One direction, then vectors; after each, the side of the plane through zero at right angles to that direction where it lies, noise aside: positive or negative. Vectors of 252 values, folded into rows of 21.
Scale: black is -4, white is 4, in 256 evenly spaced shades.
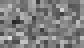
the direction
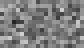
positive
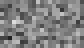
negative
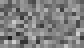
negative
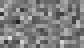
positive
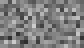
negative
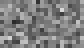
positive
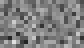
negative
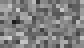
positive
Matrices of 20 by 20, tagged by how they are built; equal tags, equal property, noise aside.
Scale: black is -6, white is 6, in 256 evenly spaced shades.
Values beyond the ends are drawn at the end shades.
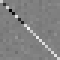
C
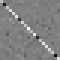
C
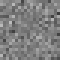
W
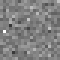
W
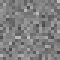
W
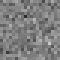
W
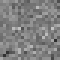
W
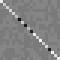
C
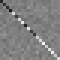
C
